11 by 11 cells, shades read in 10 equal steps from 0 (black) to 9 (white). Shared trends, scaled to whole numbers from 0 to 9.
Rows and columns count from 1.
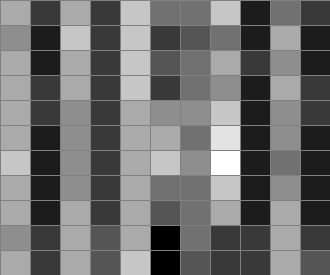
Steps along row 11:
down up down up down up down same up down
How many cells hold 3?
7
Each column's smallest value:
5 1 5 2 6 0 3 2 1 4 1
